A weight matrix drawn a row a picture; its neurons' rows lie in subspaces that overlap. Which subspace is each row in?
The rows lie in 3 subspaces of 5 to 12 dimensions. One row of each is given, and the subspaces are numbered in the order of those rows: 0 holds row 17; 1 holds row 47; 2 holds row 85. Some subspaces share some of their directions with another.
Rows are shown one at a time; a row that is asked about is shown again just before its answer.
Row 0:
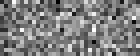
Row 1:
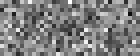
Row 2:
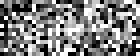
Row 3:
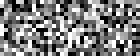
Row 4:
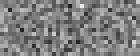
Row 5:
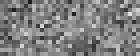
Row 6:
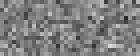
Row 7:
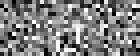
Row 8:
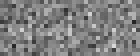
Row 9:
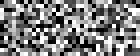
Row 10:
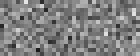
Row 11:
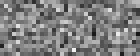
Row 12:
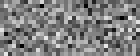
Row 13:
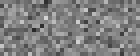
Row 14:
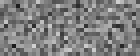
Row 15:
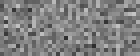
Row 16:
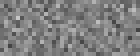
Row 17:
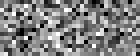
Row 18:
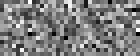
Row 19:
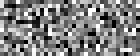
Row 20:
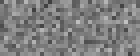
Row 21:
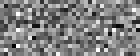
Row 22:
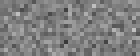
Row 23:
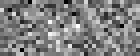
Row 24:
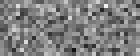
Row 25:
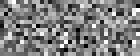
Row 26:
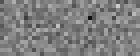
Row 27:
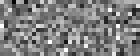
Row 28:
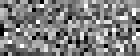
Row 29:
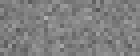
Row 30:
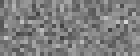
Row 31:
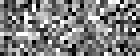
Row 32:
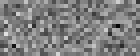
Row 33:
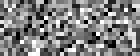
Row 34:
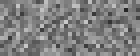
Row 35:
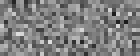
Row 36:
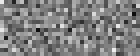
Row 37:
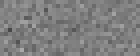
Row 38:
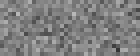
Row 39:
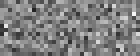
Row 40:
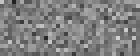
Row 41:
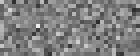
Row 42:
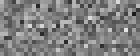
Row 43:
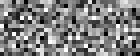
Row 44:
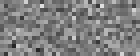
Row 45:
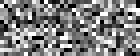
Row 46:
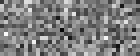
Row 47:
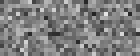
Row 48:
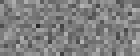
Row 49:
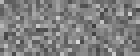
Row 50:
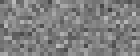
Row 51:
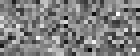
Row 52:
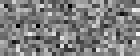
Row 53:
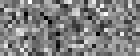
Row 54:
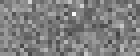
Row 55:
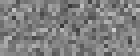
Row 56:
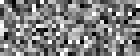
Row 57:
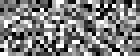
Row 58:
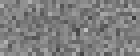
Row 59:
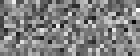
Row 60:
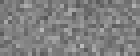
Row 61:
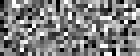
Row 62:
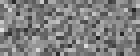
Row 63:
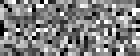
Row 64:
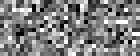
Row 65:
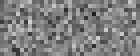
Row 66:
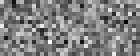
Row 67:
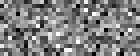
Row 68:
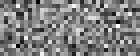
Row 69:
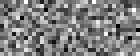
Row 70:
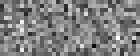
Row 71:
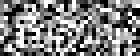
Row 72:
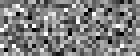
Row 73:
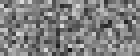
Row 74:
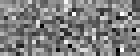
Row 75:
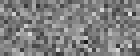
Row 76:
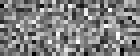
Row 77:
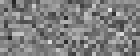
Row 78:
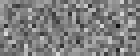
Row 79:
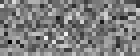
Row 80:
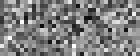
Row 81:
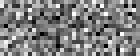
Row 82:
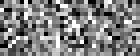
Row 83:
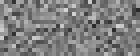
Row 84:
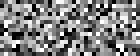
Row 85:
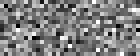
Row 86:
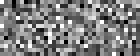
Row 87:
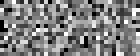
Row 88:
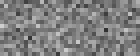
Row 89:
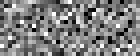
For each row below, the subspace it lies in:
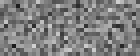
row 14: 0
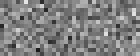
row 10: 2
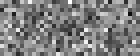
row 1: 0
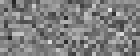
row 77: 0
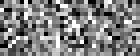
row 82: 0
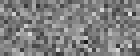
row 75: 0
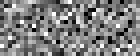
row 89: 0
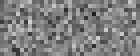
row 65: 1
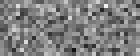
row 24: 0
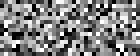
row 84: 2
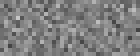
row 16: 2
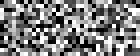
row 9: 0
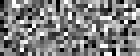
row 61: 0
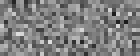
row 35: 0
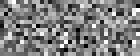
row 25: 0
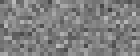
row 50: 2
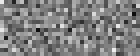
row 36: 0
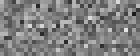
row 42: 0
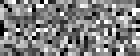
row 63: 2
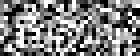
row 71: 0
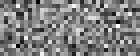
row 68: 0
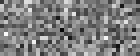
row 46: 0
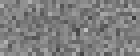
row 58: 0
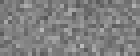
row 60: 0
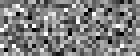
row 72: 0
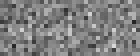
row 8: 1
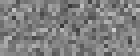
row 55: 0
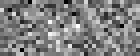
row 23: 0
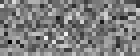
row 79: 2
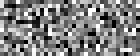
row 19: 1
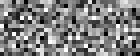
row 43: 2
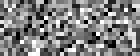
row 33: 1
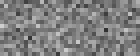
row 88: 0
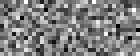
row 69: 2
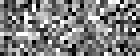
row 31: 0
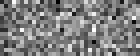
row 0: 0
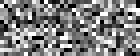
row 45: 2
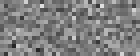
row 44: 2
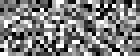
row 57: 2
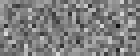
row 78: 0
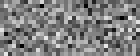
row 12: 2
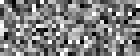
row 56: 2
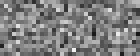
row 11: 0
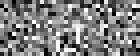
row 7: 0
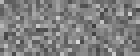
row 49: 2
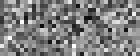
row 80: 1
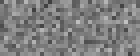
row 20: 0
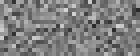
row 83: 0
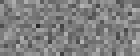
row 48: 2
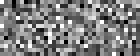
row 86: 2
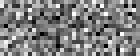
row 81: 0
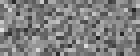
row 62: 1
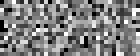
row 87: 0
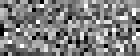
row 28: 2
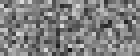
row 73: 0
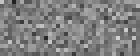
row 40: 2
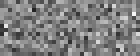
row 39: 2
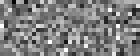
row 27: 2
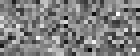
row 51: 0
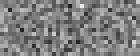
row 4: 0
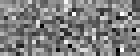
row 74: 0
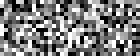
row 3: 2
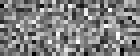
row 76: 1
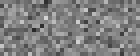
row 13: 0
